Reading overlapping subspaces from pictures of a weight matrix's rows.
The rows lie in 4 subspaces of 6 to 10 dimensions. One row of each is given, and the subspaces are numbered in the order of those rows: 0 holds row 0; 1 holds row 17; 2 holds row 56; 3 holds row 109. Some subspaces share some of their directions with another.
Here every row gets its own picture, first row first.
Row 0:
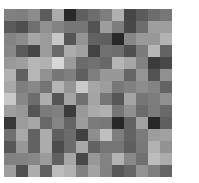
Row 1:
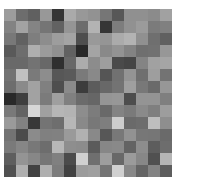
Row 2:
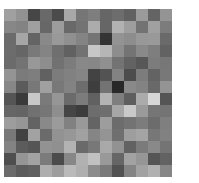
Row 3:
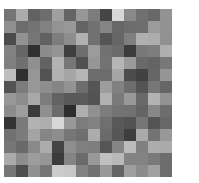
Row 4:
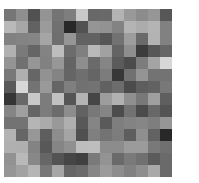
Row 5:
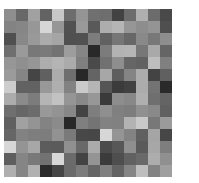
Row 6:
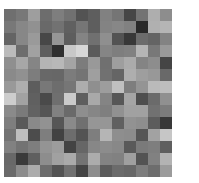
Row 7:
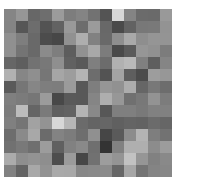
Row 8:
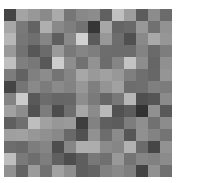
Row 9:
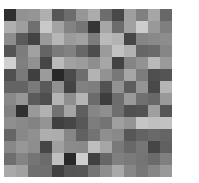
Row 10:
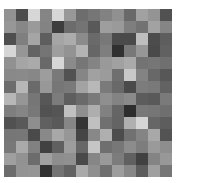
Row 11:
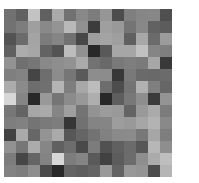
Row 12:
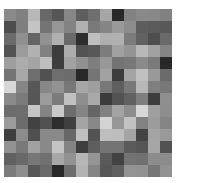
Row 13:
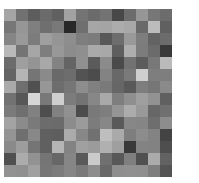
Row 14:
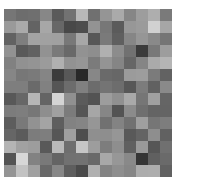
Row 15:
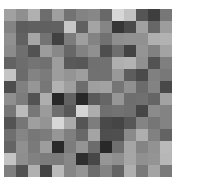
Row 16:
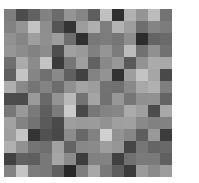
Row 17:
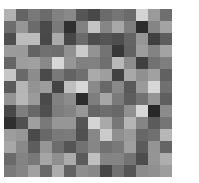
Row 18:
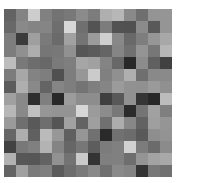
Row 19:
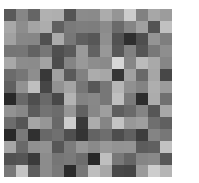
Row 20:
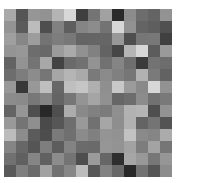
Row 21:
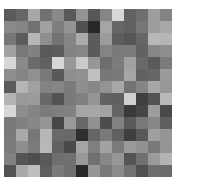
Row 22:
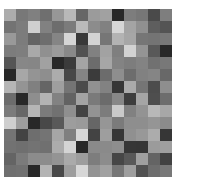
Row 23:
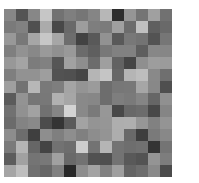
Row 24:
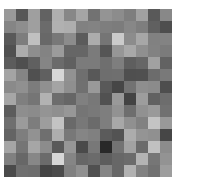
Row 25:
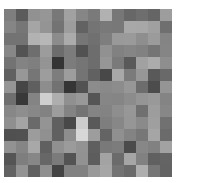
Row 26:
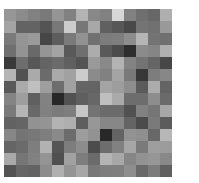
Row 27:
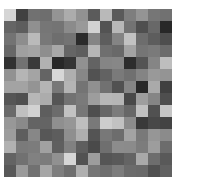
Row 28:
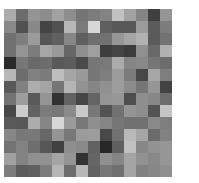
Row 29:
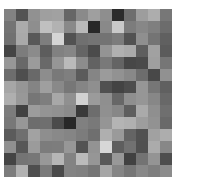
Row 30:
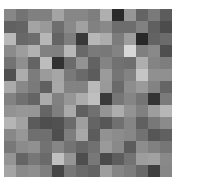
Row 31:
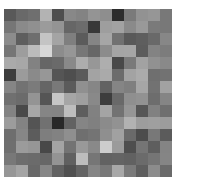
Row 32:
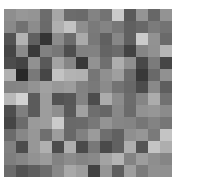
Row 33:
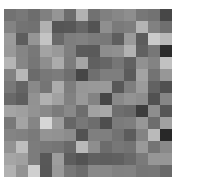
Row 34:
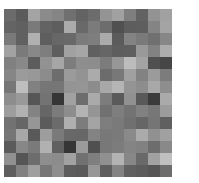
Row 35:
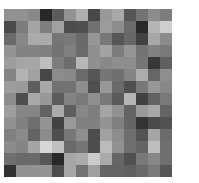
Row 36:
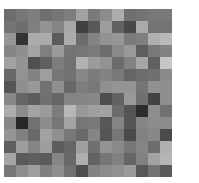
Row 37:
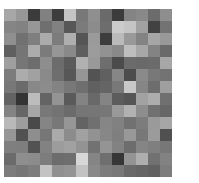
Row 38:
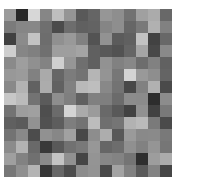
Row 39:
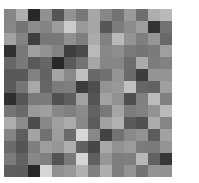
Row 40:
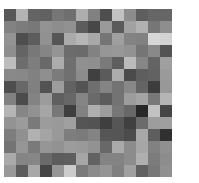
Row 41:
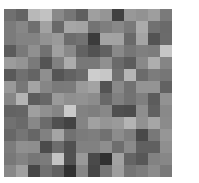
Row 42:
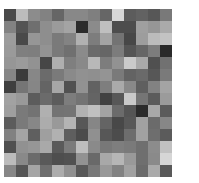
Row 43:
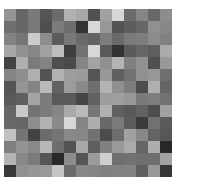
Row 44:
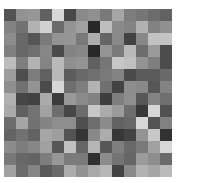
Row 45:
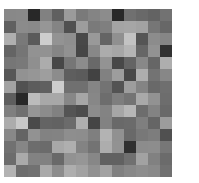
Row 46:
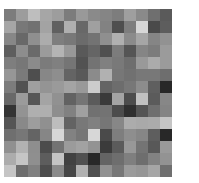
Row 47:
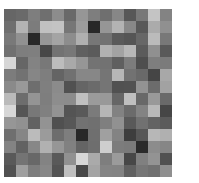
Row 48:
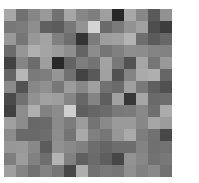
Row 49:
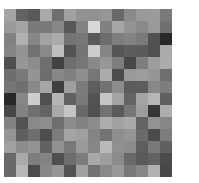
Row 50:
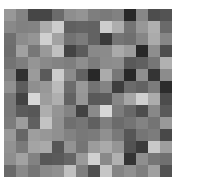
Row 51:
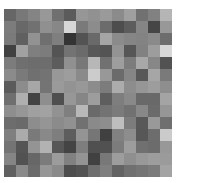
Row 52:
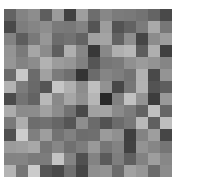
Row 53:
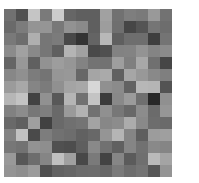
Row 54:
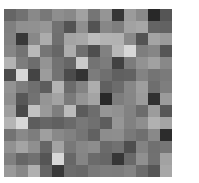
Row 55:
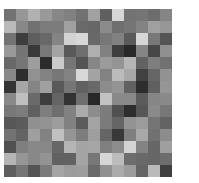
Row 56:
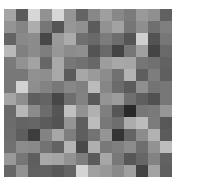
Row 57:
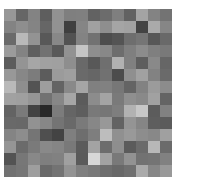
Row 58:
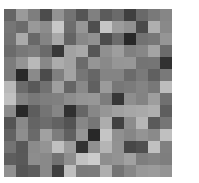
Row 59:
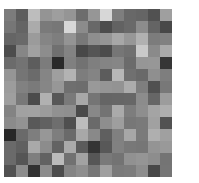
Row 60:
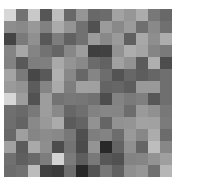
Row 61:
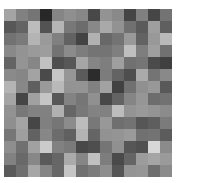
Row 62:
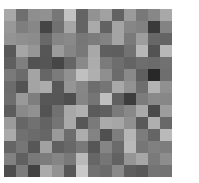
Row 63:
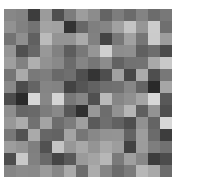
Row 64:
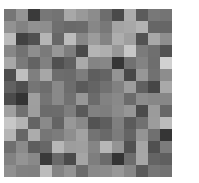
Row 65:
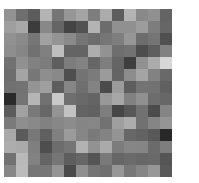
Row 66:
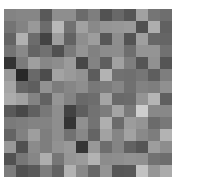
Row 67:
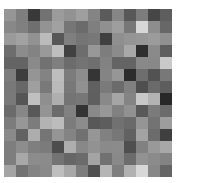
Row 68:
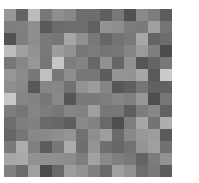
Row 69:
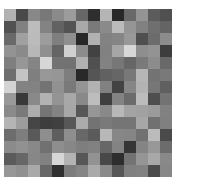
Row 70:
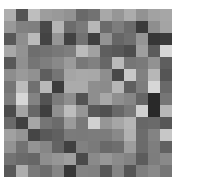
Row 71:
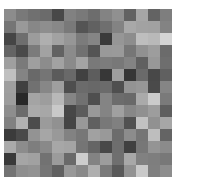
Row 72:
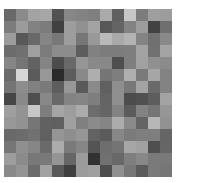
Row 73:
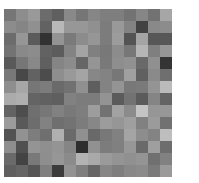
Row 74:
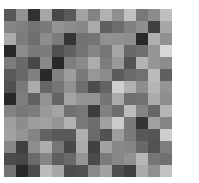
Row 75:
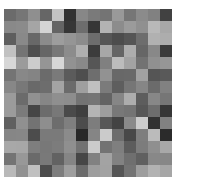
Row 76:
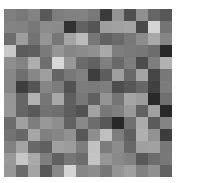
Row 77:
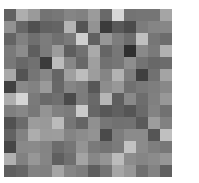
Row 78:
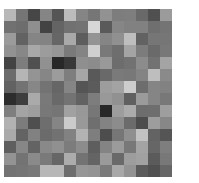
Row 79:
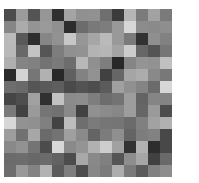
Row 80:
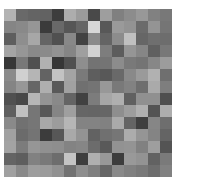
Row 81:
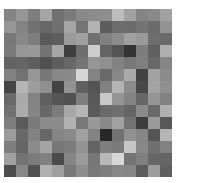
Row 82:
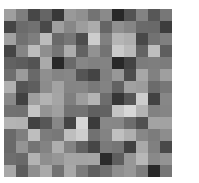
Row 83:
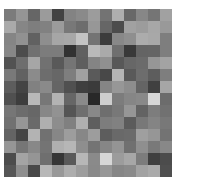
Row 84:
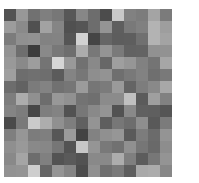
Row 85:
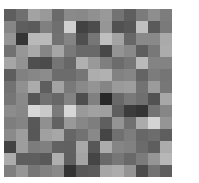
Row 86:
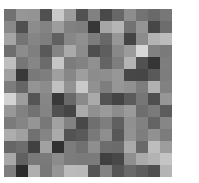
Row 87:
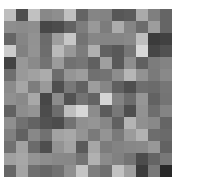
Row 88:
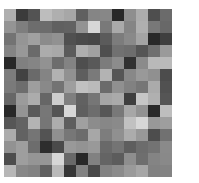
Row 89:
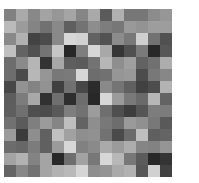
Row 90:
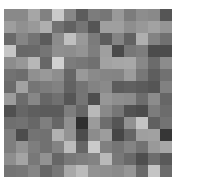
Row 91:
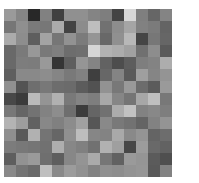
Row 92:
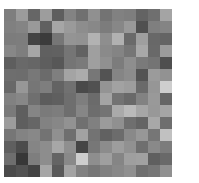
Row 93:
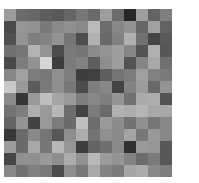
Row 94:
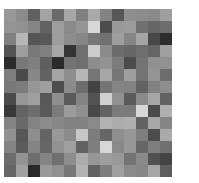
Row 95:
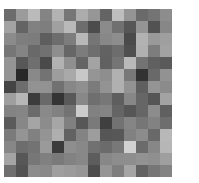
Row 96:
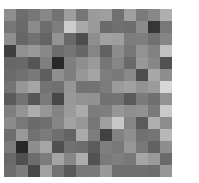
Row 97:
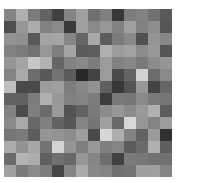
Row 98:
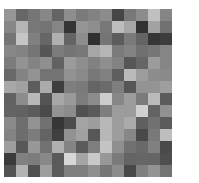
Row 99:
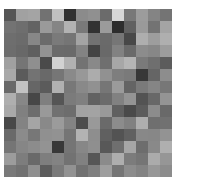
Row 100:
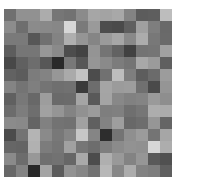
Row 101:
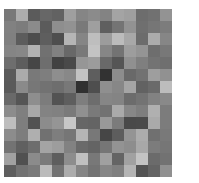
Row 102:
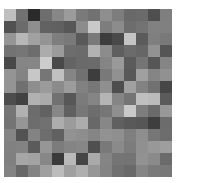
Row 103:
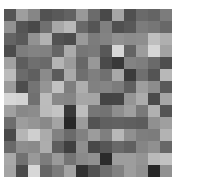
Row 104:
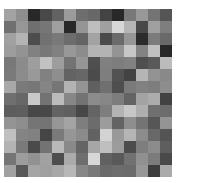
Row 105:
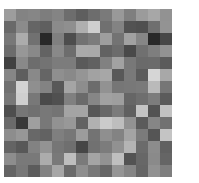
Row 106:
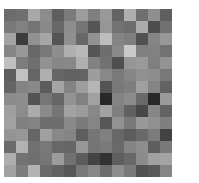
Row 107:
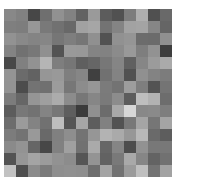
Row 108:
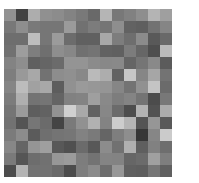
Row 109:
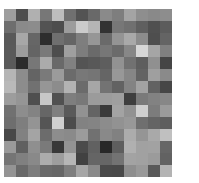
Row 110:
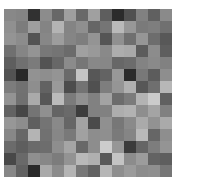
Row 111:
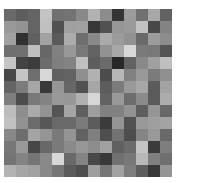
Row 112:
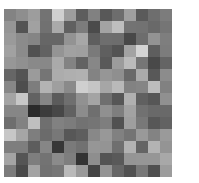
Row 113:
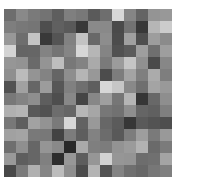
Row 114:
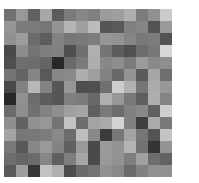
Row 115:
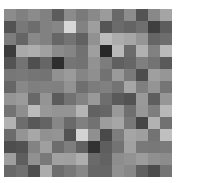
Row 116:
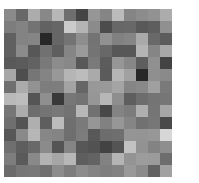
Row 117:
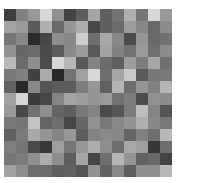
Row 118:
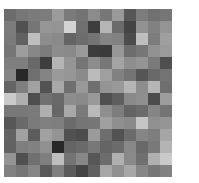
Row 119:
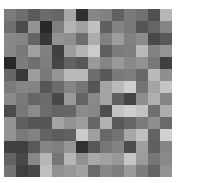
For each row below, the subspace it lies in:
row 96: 2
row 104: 1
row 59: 1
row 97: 3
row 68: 2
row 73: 0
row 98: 3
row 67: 3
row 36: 3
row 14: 1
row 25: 1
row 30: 1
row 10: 2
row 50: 3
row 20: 1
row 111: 3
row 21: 3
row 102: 0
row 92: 0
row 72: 3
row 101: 0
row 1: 1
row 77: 2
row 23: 0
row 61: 3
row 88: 3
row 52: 1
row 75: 2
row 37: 1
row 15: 3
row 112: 1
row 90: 2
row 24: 0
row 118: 3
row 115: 2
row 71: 1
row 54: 0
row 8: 1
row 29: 3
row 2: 1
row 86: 1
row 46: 3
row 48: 3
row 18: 3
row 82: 2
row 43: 3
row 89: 2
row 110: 3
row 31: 3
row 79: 0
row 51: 2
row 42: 3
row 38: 2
